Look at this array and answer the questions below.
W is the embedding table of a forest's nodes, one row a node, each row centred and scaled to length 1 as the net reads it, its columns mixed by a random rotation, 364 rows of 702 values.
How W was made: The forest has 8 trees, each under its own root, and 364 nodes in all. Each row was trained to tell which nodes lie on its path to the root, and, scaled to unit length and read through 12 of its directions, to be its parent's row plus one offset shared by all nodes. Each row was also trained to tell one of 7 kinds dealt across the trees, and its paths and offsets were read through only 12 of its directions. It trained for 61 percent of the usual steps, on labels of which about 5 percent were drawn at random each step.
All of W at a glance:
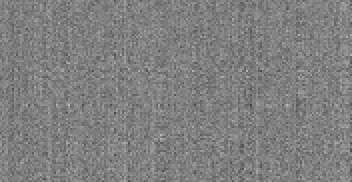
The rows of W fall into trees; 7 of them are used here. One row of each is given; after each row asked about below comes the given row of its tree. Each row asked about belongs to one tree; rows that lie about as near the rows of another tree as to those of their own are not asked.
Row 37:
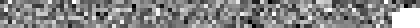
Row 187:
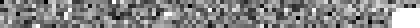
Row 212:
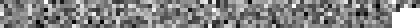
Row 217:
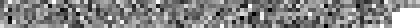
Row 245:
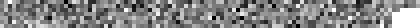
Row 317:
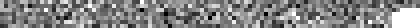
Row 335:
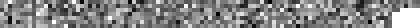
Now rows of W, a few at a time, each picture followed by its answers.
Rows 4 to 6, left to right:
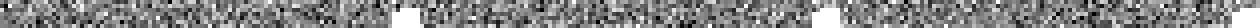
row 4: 317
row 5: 212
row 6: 217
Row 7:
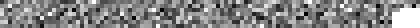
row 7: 217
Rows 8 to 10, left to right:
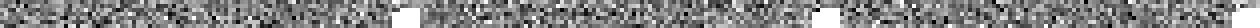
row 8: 212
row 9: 212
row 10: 217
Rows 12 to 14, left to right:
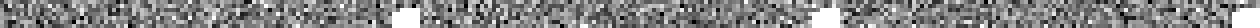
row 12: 187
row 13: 317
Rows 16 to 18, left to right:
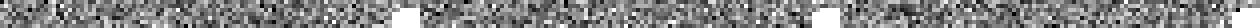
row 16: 245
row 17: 187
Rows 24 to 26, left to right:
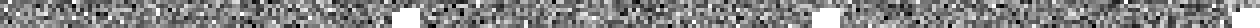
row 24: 37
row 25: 187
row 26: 212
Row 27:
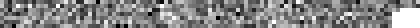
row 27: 187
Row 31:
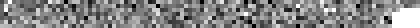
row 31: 217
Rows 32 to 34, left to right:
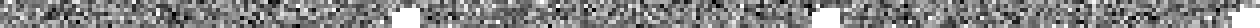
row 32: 317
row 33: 335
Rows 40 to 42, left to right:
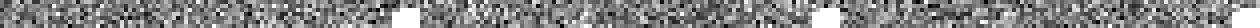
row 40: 187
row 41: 37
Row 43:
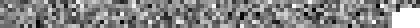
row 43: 317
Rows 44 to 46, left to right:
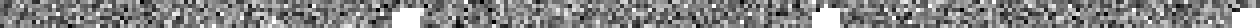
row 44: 187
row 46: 212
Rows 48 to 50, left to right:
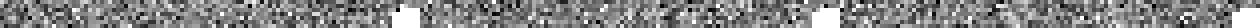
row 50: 187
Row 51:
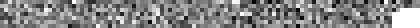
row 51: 37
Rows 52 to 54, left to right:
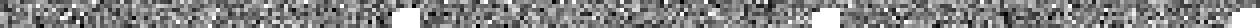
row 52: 187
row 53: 212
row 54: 317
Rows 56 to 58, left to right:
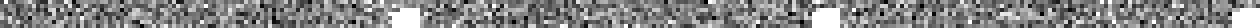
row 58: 187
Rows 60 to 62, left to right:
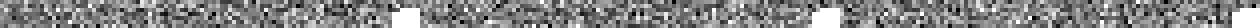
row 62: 187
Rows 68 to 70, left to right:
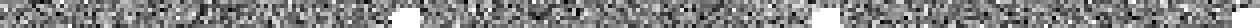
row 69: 187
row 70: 217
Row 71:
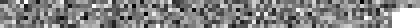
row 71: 245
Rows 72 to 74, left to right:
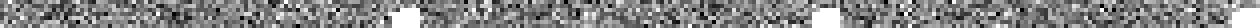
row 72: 317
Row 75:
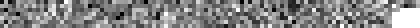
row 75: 187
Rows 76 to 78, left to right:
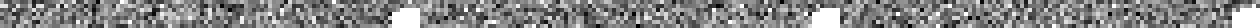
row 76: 187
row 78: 37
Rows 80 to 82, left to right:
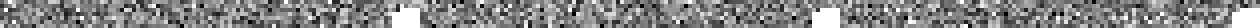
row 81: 212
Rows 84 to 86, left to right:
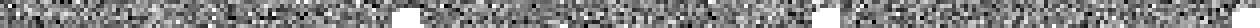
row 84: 37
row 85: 217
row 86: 187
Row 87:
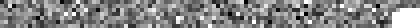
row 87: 217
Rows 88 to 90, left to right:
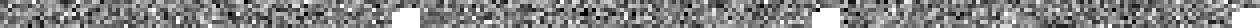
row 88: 217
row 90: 187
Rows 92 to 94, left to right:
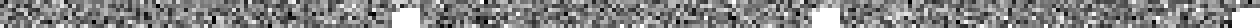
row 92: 217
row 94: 37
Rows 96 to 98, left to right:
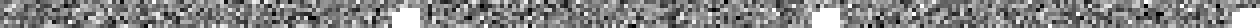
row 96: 212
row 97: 187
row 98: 217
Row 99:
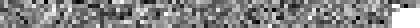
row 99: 187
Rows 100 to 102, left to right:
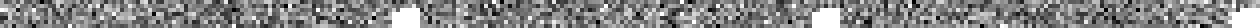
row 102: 317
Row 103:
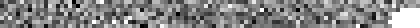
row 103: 317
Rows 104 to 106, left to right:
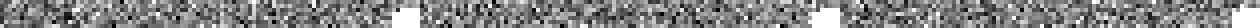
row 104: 212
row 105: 317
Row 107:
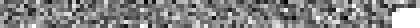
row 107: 187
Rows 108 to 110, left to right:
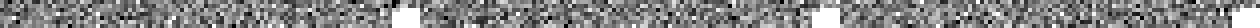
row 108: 187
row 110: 37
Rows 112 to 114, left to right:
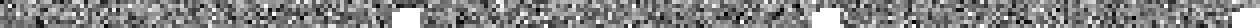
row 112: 37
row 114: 212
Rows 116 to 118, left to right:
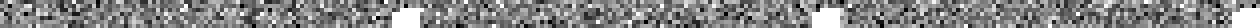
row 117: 317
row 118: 217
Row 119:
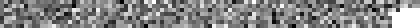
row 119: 212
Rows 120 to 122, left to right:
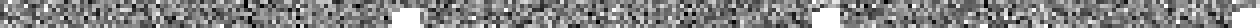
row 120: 217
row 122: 187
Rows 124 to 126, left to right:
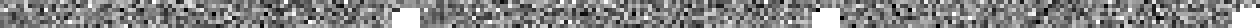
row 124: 212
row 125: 212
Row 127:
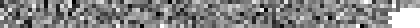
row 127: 317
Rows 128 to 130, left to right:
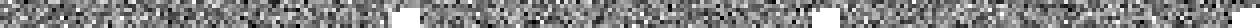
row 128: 317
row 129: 37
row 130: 37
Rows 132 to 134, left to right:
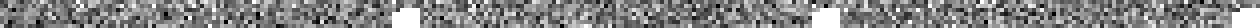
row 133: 37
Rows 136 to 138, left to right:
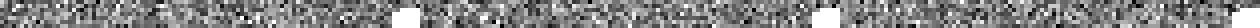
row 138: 335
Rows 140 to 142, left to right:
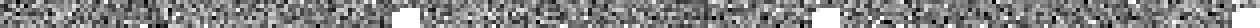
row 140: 187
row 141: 37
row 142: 217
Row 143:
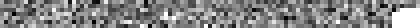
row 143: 187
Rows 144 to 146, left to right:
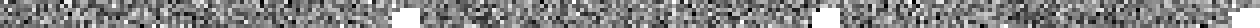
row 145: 212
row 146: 317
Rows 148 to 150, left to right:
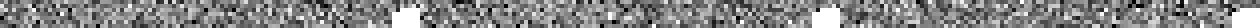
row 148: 212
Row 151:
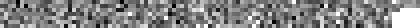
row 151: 212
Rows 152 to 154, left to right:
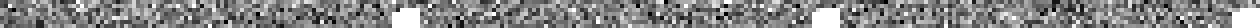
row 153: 217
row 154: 187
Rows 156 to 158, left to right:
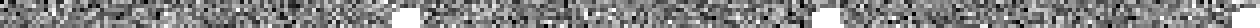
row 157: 187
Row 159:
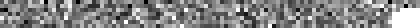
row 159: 187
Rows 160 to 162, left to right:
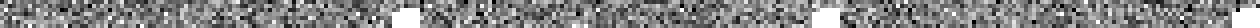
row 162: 212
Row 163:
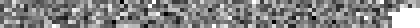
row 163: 212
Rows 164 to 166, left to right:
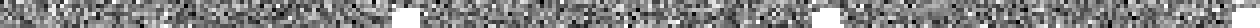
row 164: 37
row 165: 317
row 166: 217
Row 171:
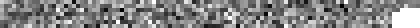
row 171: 212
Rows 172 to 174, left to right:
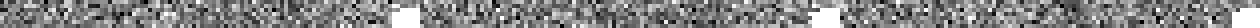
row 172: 187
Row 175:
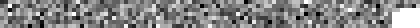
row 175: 217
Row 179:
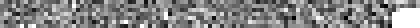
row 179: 187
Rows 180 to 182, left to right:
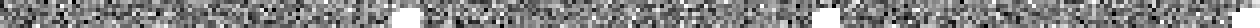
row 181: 187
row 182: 212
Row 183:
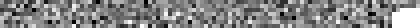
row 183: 187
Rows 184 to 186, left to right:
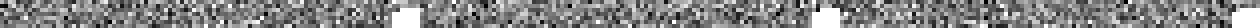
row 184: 317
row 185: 317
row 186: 187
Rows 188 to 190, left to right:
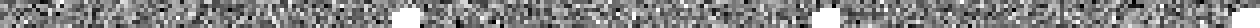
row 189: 187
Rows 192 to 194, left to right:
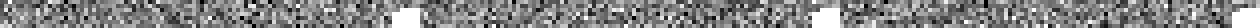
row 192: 217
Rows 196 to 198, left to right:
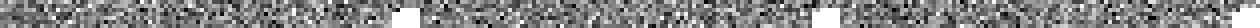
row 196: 212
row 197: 187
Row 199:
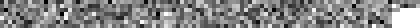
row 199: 187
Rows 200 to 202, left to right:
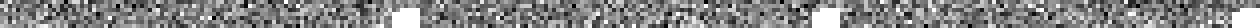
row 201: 187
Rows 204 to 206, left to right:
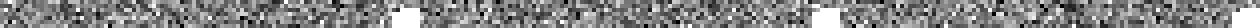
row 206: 212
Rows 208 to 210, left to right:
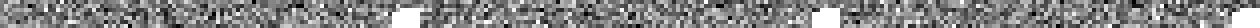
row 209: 212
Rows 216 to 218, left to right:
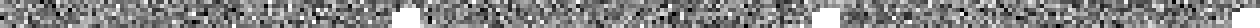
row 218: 212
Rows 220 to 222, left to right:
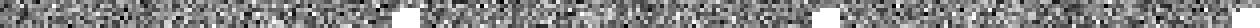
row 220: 187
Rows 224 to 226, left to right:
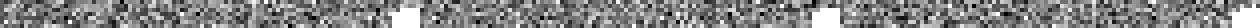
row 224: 212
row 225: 187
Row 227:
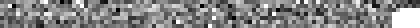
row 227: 37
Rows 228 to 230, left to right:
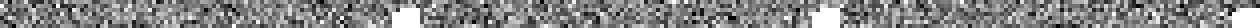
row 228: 212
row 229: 212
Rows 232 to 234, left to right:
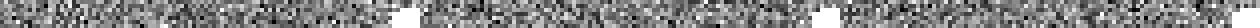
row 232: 317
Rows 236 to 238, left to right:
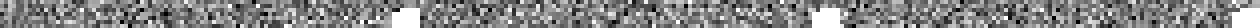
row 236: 317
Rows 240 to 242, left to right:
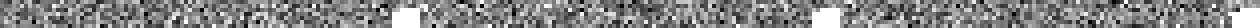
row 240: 187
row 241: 217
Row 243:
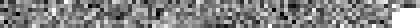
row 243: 187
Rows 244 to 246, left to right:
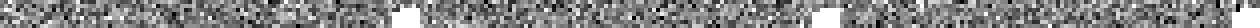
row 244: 317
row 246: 317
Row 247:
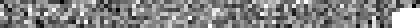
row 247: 187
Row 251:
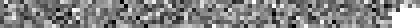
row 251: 212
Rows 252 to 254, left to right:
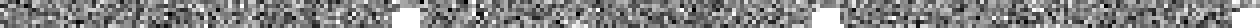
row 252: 317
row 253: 245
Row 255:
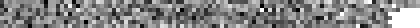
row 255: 317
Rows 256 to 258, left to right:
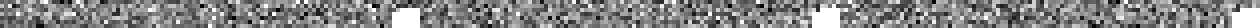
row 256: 37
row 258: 317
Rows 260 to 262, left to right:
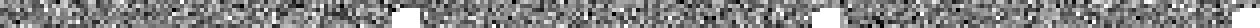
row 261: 212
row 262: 217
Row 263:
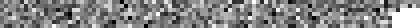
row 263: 212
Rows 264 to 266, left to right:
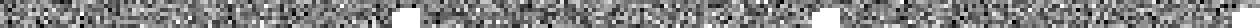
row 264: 187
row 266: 245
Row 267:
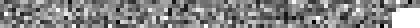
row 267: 37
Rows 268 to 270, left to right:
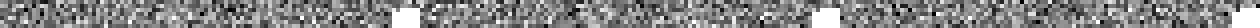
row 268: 187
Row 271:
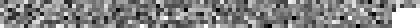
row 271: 217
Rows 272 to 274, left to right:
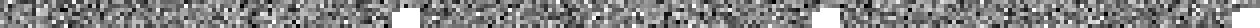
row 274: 317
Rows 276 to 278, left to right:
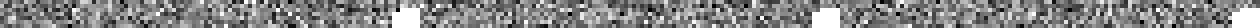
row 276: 212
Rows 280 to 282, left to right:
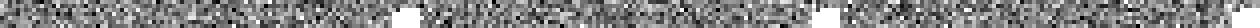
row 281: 317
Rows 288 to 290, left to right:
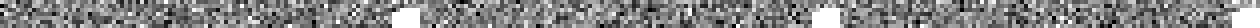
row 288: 317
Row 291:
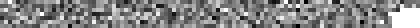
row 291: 317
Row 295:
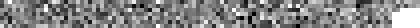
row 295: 217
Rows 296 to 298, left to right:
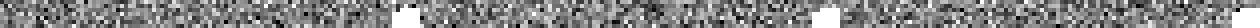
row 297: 212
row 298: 212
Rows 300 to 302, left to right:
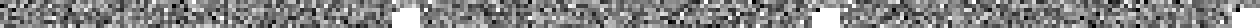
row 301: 212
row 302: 317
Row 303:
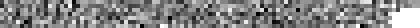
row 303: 317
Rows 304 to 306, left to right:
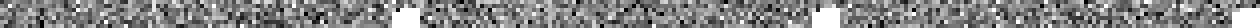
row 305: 212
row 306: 217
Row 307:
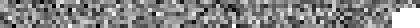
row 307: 212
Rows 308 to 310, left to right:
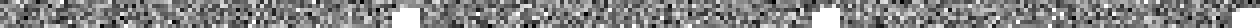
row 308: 245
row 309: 37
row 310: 37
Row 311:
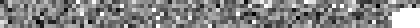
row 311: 217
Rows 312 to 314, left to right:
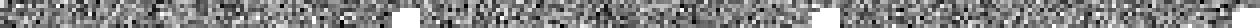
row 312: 187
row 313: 317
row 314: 187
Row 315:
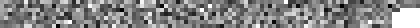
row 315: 212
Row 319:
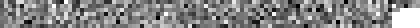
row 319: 37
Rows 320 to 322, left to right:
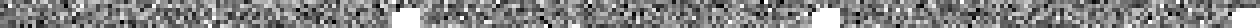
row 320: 317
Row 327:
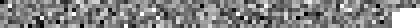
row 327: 217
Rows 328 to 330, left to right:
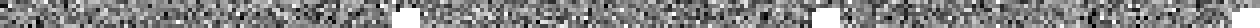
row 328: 317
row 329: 37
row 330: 217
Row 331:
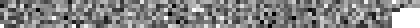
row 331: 212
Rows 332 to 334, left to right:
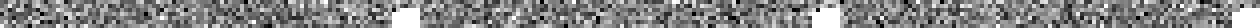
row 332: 217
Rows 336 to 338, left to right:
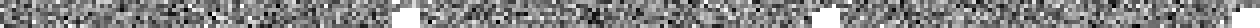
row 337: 317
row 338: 317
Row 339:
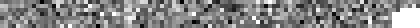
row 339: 212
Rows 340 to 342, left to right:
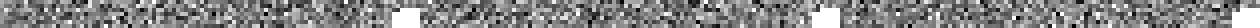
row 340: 212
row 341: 317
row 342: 187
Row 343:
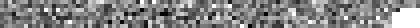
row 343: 317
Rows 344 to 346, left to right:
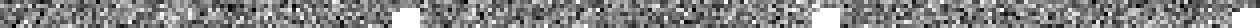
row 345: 245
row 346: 212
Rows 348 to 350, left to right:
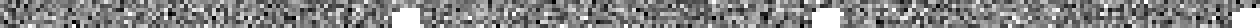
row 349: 37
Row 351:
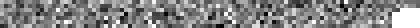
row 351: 212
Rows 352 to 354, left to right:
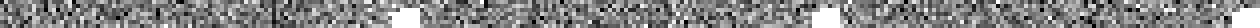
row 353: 245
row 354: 217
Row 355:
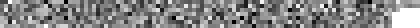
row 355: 217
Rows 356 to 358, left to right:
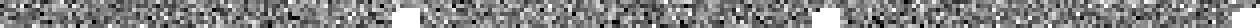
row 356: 217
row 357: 212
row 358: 217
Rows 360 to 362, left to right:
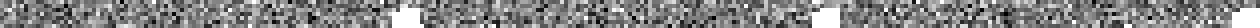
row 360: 212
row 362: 317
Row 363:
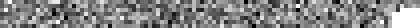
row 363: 317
